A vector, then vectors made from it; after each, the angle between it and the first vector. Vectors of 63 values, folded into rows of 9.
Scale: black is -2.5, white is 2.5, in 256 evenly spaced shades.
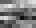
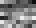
nearly opposite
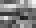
nearly parallel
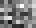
partly aligned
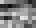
nearly opposite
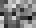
partly aligned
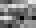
nearly parallel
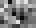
partly aligned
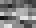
nearly opposite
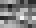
nearly opposite
